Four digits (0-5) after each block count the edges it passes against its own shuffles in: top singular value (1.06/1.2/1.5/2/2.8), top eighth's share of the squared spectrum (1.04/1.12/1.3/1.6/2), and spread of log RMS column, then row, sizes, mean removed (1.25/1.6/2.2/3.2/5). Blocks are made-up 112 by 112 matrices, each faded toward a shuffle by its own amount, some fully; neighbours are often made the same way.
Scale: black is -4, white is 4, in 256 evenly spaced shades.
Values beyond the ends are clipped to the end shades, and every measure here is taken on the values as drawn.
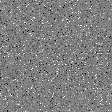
3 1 0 0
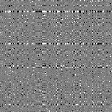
5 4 3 3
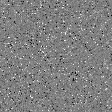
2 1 0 0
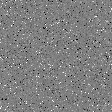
0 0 0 0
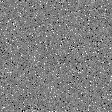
0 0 0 0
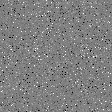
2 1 0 0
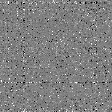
3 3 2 2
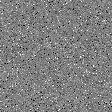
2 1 0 0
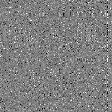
4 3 2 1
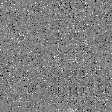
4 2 1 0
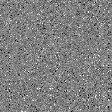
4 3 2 1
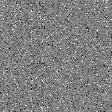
1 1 2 0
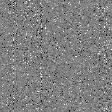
2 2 2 0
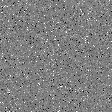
0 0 1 0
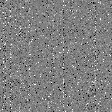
2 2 2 0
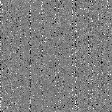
2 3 3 0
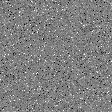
0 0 0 0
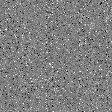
1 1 1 0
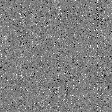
2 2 2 1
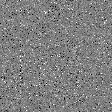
1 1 1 0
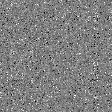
1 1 1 1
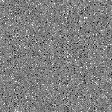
4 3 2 1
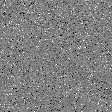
2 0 0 0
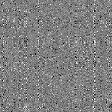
5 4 3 2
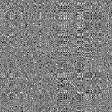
5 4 3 3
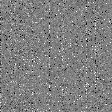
2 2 2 0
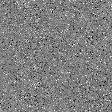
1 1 1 0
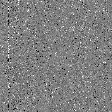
2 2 2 0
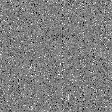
1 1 2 0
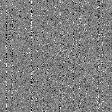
2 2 3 0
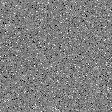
2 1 0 0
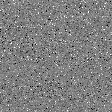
2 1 0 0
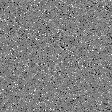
2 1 0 0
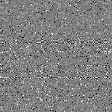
4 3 1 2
